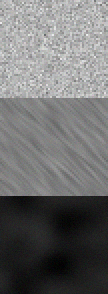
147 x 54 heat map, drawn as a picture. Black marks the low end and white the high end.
The table splits into 3 rows of 1 panel. Panel 1,1: high, fine-grained. Panel 2,1: middling, slanting down to the right, faint in contrast. Panel 3,1: very low, smooth, faint in contrast.
